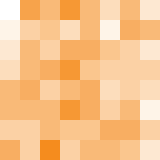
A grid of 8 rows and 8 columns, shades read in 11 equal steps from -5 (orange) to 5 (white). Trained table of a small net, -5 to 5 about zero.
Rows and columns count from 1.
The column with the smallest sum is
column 4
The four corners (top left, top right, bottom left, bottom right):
5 3 -2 3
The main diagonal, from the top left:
5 1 1 -4 -2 1 -2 3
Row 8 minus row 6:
-1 2 -4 5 1 -2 1 -1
